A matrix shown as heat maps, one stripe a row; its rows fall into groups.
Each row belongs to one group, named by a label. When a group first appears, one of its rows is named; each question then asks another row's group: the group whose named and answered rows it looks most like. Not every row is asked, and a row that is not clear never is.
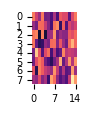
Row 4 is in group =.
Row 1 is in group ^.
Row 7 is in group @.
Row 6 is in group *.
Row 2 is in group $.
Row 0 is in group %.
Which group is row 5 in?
%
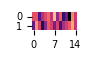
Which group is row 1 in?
=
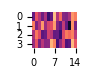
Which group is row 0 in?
@
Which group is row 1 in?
*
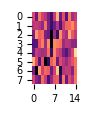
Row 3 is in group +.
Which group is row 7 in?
^
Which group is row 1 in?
=
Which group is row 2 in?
%
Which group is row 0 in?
^
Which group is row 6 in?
^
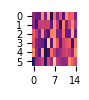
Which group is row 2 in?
*
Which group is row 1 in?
^
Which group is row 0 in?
+
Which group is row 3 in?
+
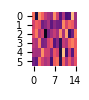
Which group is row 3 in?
=
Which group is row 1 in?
=
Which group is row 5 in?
^
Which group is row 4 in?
^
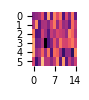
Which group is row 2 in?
$
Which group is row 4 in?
+
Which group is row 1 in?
@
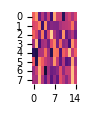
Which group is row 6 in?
%
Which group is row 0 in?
+
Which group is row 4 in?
^
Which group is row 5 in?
*
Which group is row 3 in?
@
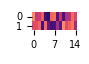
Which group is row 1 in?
=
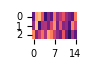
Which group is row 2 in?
*
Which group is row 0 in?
%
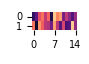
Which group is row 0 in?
+
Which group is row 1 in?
*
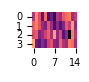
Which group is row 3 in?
$
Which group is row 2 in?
@
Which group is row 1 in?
=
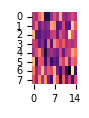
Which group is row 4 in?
%
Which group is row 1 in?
@
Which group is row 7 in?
^
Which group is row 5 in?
%
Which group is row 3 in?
+
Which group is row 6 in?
*
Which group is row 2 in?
$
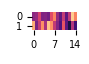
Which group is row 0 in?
@
